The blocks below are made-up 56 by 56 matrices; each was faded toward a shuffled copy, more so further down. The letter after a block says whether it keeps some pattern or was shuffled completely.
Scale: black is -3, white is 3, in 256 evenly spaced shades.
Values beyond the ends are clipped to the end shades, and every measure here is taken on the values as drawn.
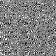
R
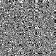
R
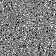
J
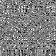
R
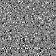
R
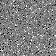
J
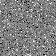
J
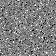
J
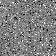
J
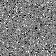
J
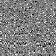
R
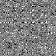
R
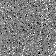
J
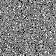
J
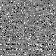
R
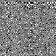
R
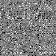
R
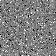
J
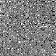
R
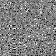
R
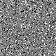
J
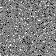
J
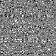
R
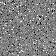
J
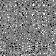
R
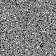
J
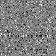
R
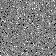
J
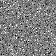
J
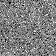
J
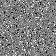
J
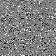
R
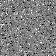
J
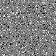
R
